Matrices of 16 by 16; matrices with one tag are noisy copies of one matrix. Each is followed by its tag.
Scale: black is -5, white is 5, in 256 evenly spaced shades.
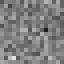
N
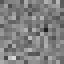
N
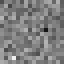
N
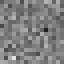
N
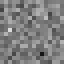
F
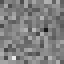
N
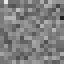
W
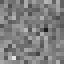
N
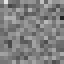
W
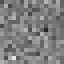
N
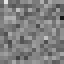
W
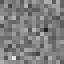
N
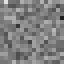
W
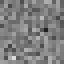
N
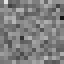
W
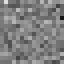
W
